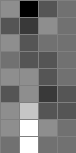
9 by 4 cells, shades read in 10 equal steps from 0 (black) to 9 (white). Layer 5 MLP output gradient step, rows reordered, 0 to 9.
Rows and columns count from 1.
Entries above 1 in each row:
3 4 4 4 4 4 4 4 4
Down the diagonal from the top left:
5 2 4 4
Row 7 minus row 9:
1 -2 -1 -1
